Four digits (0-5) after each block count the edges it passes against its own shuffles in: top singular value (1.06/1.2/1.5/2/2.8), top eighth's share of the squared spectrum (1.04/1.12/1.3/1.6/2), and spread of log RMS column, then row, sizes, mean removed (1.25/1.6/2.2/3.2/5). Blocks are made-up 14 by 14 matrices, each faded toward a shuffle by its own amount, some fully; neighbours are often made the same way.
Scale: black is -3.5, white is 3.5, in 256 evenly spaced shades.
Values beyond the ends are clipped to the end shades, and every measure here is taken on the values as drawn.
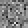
1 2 0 0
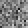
0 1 0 0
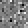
0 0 1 0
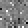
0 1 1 1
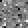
1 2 1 0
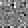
2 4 0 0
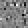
2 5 0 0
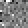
1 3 0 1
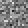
0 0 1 0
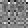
3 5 2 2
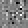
2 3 1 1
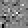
1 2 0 0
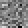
3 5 1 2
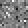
0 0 0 0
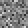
0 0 0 0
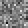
0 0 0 0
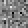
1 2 0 0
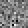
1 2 0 1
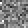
0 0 0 0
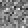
0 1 0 0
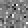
0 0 0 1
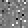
0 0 1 0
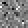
0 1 1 0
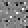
1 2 1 1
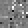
0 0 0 0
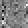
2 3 1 0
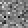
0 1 0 0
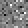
0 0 0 0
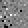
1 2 1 0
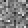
1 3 1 0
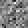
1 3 1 0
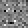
0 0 0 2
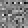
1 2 0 2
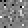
1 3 1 0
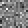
0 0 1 0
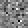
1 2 1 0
